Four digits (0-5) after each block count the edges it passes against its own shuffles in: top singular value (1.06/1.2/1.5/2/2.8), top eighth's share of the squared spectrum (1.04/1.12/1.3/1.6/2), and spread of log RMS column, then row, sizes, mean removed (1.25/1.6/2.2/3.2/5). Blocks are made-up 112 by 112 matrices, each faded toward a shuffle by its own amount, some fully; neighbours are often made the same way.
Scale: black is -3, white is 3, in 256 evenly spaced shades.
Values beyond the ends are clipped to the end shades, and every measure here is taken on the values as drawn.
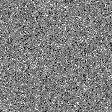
0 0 1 0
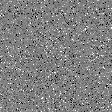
3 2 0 1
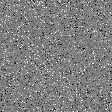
2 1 0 0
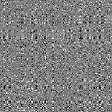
5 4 3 3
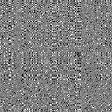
5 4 3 3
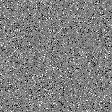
3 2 0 0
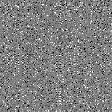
4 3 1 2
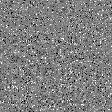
3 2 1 1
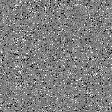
4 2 1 1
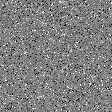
2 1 0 0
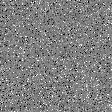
2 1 0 0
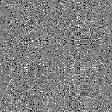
4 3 2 2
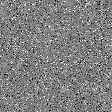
3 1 0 0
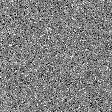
0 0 0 0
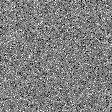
0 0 0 0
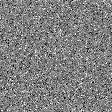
0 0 0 0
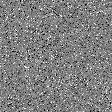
0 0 0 0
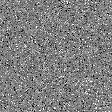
3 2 0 0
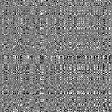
5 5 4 4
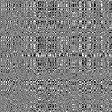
5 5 4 4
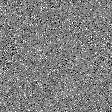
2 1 0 0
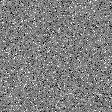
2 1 0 0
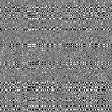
5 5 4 4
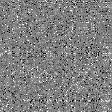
4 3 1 2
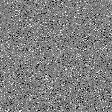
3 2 0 1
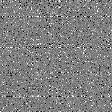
4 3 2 2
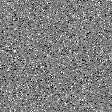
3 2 0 0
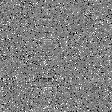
3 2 0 1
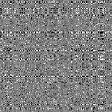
5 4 3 4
